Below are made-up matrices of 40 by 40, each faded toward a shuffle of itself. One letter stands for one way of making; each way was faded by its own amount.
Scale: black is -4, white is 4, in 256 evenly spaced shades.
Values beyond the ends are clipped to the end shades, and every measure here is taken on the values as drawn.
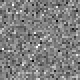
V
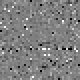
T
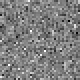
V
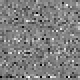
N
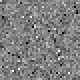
V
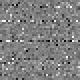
N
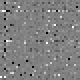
T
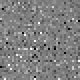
T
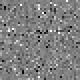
T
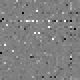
T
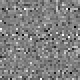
N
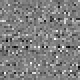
N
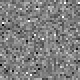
V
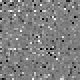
T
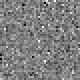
V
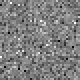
V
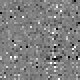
T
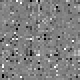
T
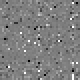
T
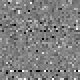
N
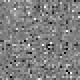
T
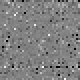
T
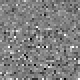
N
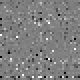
T
